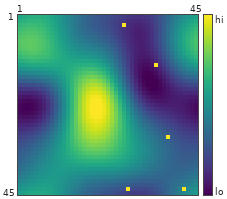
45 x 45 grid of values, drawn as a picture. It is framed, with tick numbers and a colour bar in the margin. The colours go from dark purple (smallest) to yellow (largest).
Ninth with the lowest average: middle right. Lone odd cells: 5, each higher than its neighbours. Ninth with the highest average: centre. Average level on the scale: 40%.
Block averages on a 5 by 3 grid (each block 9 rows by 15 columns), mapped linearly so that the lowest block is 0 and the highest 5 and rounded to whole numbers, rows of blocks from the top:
4 1 2 / 3 3 1 / 1 5 0 / 2 5 2 / 3 2 2
